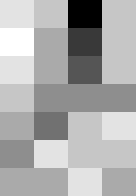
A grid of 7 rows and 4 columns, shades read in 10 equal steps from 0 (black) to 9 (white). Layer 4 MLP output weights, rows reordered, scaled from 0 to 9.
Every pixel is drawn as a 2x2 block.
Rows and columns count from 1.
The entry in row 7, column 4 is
6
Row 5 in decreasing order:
8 7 6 4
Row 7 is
6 6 8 6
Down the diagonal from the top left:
8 6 3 5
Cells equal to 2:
1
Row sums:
22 24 24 22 25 27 26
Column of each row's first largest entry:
1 1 1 1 4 2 3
